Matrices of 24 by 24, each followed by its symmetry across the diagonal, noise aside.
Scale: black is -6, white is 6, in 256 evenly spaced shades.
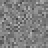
antisymmetric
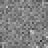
symmetric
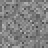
symmetric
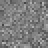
symmetric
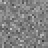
neither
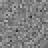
symmetric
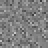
antisymmetric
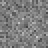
symmetric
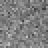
antisymmetric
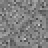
symmetric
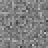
symmetric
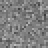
antisymmetric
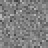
antisymmetric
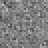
antisymmetric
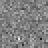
neither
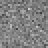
neither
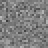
neither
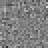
antisymmetric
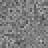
symmetric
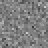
antisymmetric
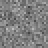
antisymmetric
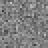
antisymmetric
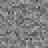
neither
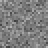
neither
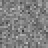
neither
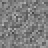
symmetric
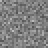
neither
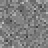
symmetric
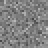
neither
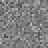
neither
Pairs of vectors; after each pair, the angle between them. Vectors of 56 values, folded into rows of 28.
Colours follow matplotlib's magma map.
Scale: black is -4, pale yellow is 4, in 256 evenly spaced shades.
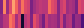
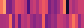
orthogonal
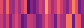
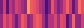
nearly opposite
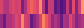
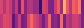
partly opposed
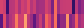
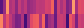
nearly opposite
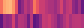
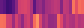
nearly opposite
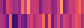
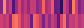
partly opposed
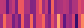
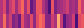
nearly parallel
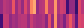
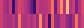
partly opposed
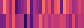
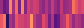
partly opposed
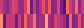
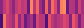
nearly opposite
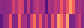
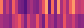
orthogonal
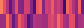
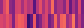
partly aligned
